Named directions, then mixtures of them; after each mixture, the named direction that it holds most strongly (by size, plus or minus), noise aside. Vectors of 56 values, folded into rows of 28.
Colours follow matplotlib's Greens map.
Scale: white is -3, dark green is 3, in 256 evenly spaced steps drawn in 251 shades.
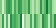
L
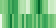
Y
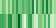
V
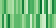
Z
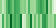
L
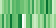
V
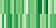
Z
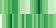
Y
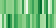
Z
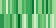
V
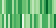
L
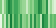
Y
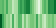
Y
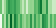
Y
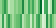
Z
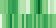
Y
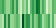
L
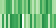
L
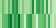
V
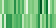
Z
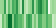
Y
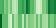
Y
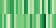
Z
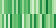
L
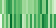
L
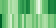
Y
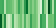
Z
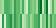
Z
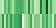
L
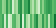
L
